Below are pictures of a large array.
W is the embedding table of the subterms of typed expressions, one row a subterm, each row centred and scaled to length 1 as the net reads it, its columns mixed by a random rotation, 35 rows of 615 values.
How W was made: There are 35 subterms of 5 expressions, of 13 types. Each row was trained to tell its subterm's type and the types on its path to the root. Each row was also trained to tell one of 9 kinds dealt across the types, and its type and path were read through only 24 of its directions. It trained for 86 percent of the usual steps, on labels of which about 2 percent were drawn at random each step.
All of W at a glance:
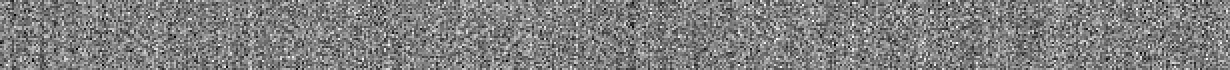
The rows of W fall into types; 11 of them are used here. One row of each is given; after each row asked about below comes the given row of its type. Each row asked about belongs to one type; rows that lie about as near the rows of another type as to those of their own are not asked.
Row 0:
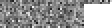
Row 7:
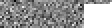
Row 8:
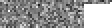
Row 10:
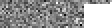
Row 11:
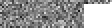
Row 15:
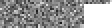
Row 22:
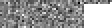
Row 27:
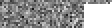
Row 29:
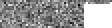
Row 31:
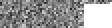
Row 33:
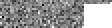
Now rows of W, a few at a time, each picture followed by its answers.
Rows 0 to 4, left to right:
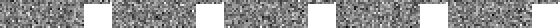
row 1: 7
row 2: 8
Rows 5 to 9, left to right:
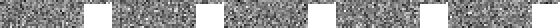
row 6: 10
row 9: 27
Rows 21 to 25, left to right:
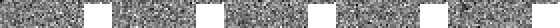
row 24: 7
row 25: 22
